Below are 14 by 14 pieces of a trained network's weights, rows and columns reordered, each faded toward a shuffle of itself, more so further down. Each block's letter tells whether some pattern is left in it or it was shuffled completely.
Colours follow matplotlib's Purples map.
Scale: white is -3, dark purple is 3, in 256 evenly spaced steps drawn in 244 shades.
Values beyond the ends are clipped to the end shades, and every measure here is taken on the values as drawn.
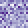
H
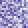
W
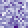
W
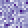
W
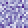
W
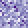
H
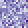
W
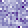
W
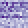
H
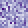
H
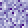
W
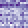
H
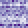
H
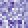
H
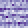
H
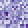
H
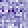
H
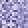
H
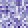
H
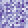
W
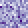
W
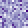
W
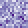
W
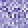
H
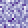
W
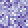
W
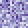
W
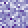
W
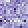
H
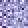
H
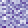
H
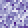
W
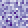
W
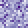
W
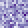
W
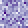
W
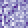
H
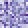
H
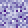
W
